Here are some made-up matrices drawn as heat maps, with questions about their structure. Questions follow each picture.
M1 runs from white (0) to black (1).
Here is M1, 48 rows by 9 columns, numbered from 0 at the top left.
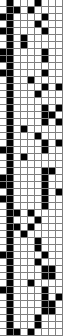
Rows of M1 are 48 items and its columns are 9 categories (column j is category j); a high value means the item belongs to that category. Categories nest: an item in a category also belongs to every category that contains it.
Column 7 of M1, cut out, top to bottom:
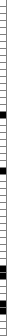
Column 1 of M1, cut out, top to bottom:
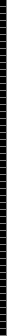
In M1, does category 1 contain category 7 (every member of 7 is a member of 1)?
yes
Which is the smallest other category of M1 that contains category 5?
1
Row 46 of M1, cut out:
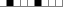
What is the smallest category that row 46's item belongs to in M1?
5
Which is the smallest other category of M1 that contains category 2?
4
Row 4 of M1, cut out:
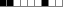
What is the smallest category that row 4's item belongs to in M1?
0
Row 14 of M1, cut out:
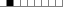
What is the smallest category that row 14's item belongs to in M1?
1
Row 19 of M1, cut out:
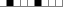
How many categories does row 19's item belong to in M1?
2
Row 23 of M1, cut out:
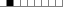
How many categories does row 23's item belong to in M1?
1
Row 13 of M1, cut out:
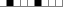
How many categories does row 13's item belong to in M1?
2
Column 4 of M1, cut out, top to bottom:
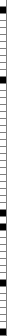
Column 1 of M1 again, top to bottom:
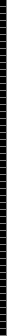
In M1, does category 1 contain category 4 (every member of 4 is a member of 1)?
yes
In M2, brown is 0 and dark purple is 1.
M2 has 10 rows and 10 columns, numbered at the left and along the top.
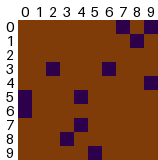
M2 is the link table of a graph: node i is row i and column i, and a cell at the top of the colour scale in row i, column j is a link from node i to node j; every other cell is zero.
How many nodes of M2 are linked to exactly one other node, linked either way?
2
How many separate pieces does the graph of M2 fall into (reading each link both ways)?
1
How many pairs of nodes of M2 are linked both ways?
0
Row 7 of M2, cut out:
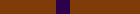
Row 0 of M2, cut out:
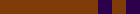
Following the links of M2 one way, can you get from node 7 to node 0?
yes
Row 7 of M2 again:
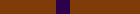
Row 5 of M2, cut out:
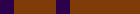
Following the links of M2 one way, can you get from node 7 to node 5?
yes
